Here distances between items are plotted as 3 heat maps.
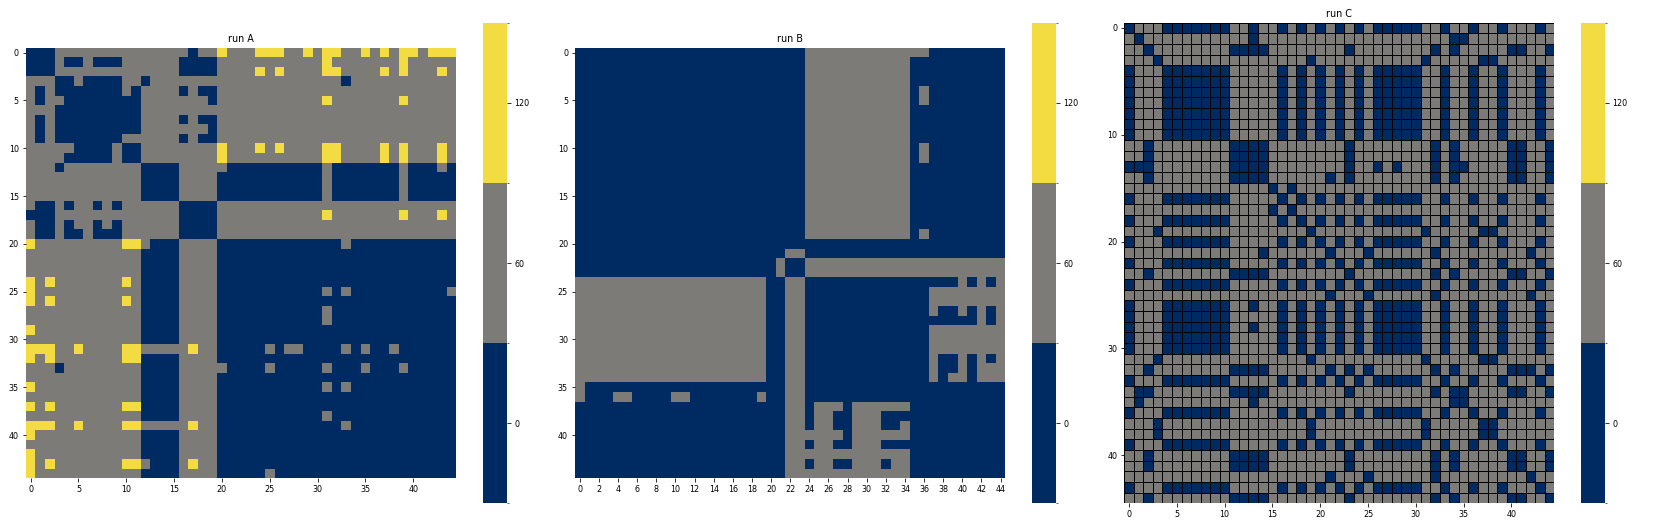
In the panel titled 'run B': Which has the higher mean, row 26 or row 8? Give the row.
26
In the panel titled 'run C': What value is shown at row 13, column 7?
60
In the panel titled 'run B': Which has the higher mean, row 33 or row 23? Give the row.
33
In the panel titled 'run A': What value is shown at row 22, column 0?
60
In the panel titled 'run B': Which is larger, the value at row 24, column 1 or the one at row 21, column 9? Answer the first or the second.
the first
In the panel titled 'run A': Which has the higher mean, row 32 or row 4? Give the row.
4
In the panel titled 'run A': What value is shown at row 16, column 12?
60
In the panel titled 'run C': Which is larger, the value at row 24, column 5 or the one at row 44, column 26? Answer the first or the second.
the second
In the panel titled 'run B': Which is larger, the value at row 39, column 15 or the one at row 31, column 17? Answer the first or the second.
the second
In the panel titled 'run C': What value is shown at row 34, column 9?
60
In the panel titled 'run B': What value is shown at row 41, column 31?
60
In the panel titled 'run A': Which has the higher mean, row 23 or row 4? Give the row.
4
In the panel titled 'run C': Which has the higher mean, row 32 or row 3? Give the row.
3
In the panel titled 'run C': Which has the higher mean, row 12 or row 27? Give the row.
12
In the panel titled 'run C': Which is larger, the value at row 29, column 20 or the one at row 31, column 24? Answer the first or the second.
the second
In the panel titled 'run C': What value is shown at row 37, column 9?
60
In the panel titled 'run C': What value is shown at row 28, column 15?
60
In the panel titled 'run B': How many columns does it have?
45
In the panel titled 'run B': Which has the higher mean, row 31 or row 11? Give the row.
31
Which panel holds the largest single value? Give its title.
run A
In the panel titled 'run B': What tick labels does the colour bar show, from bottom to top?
0, 60, 120
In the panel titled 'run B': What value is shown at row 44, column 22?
60
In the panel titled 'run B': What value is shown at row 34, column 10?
60
